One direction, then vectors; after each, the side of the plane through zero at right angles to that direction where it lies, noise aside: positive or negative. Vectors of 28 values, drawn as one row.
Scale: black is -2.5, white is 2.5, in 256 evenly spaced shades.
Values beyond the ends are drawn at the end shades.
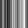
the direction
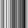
negative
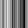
negative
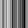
negative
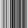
negative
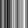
positive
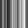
positive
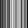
positive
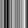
positive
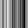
negative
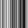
negative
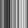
positive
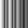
negative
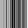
negative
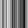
negative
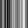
positive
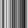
negative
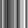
positive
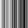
negative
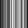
positive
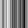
negative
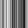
negative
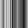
negative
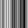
negative
